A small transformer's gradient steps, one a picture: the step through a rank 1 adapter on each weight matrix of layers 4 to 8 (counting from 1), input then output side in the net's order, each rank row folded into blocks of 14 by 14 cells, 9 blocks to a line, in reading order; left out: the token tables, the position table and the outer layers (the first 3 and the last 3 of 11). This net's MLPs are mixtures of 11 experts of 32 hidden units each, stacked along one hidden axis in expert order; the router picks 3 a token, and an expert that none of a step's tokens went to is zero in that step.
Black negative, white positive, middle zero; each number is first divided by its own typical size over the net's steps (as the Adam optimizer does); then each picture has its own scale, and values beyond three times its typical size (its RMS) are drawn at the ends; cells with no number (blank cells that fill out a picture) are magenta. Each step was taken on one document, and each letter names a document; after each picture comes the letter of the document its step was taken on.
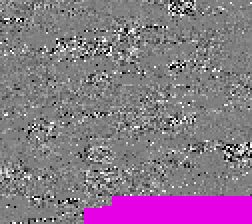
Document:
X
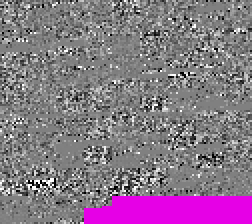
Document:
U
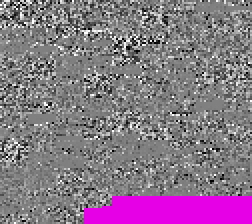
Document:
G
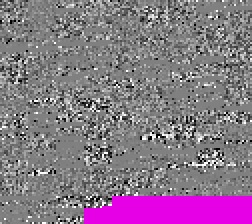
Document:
U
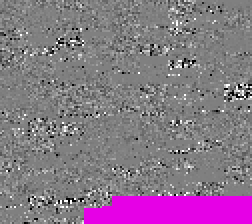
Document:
X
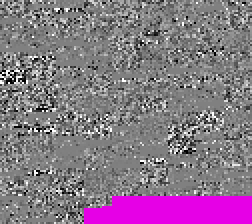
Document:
U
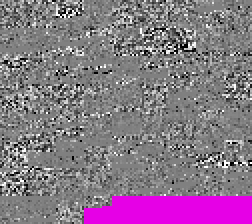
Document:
U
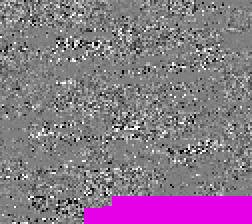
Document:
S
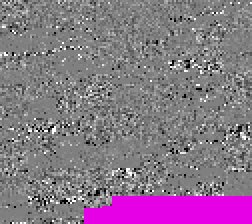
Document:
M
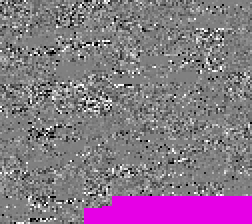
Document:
S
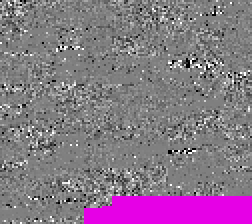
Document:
M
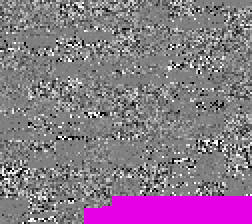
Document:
S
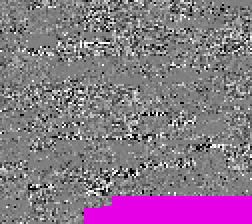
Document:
S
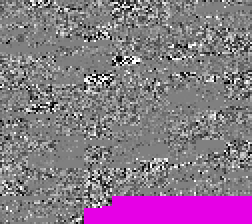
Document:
U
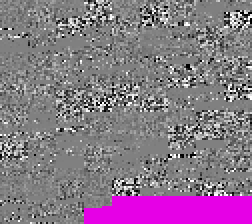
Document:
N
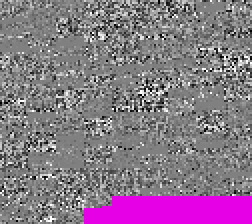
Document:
N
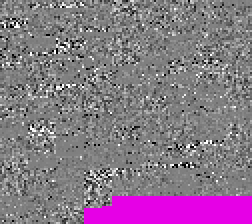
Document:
M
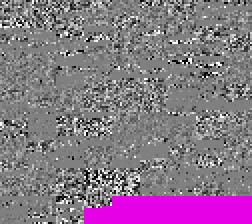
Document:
U
